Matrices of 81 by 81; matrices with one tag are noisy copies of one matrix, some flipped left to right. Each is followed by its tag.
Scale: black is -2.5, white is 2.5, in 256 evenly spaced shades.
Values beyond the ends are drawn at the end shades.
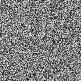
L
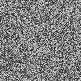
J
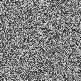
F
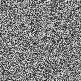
L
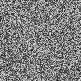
J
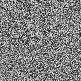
L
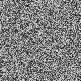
F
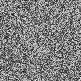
J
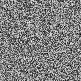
L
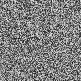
L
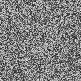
J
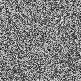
J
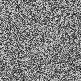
J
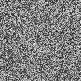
J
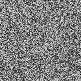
J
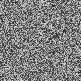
F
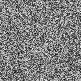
J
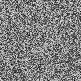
J
